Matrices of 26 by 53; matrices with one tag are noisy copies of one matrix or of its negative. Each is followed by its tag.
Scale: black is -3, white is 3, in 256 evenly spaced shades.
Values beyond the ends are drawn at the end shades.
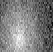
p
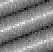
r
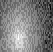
p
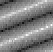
r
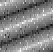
r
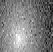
p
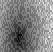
p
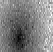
p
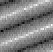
r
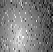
p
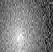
p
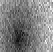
p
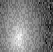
p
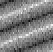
r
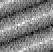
r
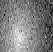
p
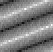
r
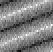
r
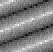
r
